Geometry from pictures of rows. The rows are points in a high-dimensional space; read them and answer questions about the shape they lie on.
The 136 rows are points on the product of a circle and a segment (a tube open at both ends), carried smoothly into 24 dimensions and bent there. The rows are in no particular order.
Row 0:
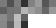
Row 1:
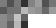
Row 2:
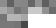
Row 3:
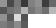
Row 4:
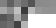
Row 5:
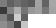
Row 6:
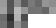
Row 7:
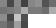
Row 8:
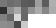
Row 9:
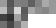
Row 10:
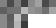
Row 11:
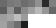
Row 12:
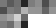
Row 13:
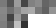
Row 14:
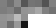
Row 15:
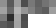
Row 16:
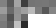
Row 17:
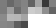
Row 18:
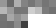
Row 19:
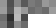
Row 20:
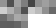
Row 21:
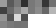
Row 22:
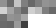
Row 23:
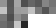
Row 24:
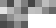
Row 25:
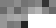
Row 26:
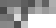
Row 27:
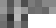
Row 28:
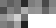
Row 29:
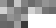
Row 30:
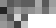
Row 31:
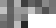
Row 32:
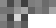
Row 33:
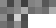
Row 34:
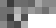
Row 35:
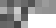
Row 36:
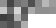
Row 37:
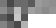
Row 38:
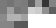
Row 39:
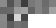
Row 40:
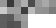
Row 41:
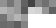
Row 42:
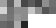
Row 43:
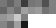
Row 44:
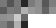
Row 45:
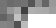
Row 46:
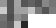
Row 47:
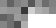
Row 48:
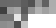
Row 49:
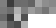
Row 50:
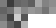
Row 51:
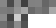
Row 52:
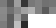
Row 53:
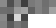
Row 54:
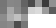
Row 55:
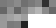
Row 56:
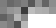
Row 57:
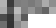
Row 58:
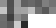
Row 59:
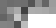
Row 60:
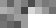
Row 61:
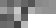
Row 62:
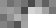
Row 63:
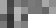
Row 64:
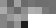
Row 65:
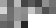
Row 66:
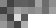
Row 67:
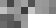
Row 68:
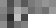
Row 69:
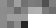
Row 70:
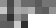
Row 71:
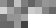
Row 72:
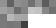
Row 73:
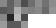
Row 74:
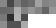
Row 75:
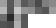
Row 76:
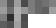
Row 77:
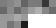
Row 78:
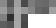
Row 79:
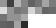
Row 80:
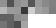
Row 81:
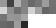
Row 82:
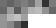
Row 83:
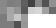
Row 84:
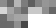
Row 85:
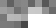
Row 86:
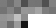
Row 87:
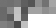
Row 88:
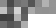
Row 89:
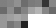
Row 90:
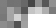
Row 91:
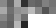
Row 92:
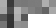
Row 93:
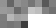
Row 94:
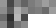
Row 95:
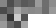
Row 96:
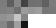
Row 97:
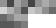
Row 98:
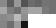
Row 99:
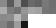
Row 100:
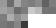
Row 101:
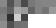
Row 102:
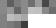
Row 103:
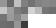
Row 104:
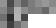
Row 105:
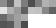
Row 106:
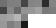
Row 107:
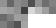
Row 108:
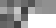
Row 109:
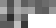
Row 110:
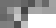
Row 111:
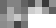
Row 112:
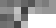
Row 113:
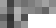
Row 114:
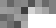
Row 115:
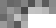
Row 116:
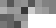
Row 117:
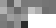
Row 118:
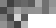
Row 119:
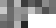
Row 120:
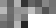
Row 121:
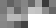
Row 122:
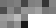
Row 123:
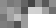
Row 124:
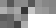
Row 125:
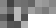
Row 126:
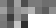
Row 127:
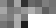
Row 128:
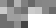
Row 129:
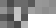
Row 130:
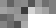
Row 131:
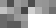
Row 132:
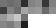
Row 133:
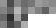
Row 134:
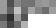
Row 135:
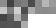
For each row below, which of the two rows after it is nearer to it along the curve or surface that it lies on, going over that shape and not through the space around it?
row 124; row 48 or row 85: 48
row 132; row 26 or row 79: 79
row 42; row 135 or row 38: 38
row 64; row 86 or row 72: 86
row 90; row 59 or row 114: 114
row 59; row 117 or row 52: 117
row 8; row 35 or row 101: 35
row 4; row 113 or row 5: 5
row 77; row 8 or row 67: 67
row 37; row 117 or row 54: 54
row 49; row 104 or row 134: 134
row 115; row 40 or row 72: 40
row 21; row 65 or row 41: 65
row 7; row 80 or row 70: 70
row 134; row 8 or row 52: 8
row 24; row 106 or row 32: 106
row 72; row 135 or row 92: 135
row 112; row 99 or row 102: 102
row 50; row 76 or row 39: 39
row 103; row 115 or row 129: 115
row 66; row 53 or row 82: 53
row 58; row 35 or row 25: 25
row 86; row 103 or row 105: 103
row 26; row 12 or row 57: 57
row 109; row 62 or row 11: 11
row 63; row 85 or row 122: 122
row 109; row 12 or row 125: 12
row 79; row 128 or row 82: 128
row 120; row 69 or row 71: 69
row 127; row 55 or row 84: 55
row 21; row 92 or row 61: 92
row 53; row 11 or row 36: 36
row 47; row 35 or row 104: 35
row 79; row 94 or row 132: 132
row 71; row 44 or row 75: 44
